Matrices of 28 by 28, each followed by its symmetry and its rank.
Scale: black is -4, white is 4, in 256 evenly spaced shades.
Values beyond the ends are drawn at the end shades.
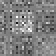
symmetric, rank three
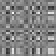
symmetric, rank two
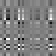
neither, rank one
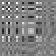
symmetric, rank two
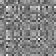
symmetric, rank three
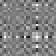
symmetric, rank two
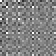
symmetric, rank three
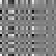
neither, rank one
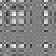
symmetric, rank two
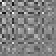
symmetric, rank three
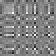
symmetric, rank two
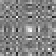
symmetric, rank three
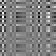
neither, rank one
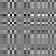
neither, rank one
